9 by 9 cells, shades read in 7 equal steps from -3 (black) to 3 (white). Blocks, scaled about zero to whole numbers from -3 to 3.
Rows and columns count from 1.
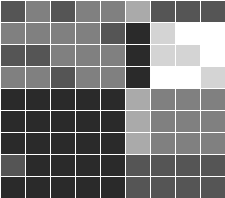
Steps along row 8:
down same same same up same same same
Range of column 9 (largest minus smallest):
4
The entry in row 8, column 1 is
-1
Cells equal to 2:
4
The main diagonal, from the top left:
-1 0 0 0 -2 1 0 -1 -1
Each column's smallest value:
-2 -2 -2 -2 -2 -2 -1 -1 -1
